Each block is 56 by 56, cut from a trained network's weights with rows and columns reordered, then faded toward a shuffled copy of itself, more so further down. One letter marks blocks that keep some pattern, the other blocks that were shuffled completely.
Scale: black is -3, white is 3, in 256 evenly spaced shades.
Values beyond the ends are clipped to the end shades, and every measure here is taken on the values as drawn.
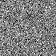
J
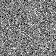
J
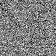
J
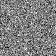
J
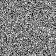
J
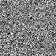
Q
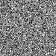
J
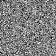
Q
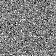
J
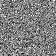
J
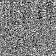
Q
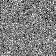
J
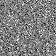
J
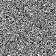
J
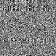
Q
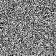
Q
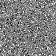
J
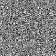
Q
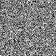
Q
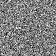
J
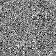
Q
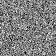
J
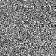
Q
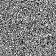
J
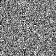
Q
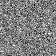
J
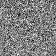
J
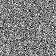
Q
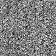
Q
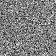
J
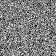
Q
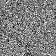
J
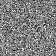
J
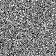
J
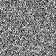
J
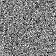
J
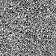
Q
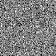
Q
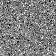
J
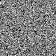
J
